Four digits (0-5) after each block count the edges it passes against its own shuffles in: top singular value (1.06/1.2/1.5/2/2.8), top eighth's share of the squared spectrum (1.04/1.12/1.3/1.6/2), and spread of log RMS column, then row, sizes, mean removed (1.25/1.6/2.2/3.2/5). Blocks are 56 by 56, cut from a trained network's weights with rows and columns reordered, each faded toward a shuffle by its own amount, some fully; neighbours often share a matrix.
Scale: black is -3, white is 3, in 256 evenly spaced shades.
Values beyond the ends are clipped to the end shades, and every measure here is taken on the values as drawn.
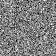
0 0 0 0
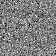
0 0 0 0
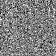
1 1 0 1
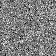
0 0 0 0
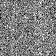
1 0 0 0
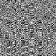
4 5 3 2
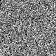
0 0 0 0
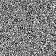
2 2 0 0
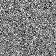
1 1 0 0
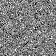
0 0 0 0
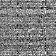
3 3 2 1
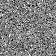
0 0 0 0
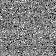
1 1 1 0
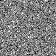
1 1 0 0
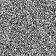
1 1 0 0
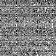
3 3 2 0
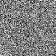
3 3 1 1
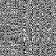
4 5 3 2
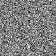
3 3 1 0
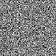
3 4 2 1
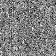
1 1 0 0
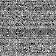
3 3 2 0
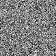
1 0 0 0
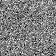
1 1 0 0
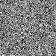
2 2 0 0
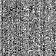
3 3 0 2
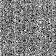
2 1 0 1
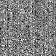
2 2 0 1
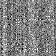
3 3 0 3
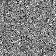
0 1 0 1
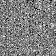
1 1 0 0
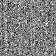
2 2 0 1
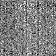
3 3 0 2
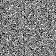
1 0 0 0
